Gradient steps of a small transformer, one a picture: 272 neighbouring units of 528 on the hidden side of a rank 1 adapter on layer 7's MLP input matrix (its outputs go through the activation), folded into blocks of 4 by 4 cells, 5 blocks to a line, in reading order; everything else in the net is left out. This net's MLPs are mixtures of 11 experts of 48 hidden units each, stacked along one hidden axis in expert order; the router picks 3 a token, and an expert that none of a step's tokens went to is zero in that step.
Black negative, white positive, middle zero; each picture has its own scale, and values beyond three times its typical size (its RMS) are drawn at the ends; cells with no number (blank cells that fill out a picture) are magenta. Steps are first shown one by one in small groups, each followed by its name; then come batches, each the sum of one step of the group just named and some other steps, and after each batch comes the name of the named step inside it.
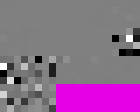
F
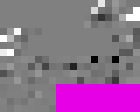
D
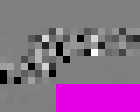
F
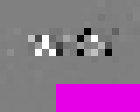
D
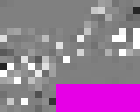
D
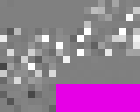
F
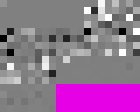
F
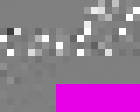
F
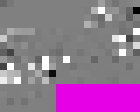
D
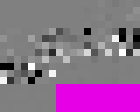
D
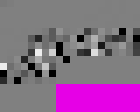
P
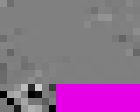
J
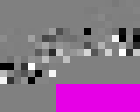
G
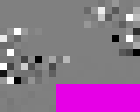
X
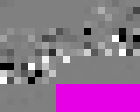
G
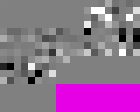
G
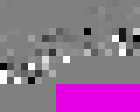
G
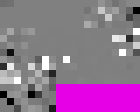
J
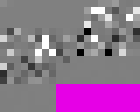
X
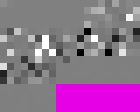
X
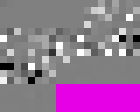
G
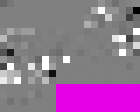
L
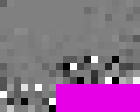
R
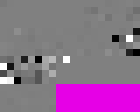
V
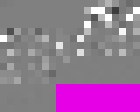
L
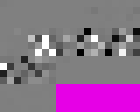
V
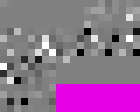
V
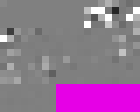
L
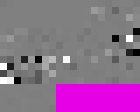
V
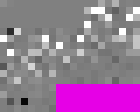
R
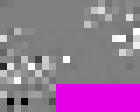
L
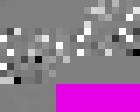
V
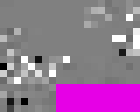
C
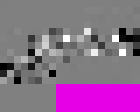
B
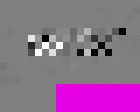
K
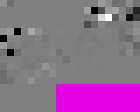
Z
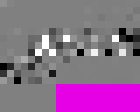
B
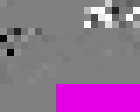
Z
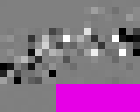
B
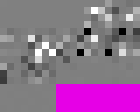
K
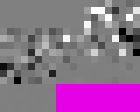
B
